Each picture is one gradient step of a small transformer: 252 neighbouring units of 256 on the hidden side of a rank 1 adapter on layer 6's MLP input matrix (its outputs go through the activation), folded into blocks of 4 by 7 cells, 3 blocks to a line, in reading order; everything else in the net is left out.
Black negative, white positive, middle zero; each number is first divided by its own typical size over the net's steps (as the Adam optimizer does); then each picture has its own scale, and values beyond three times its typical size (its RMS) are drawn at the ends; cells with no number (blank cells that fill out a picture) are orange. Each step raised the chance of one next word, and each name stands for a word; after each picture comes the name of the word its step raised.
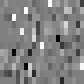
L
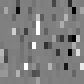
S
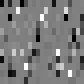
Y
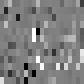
L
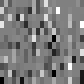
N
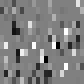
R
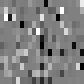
N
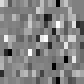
R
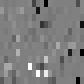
L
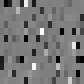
Y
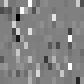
S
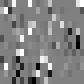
N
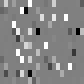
S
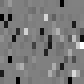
N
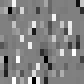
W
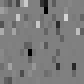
S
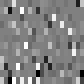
W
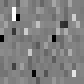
L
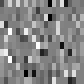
W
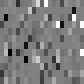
L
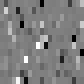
S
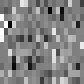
N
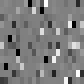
N
